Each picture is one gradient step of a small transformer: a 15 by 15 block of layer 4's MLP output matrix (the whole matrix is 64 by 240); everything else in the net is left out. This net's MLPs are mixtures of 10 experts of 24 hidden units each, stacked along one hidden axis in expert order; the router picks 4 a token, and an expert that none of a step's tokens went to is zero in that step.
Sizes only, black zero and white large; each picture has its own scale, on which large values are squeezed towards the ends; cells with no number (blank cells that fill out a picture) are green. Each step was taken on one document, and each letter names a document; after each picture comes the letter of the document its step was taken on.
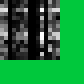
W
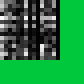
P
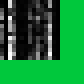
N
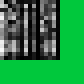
P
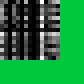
W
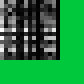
P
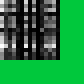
P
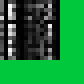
N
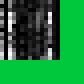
N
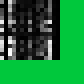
N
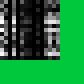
W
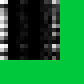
W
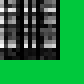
P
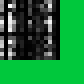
N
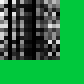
W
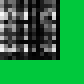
P
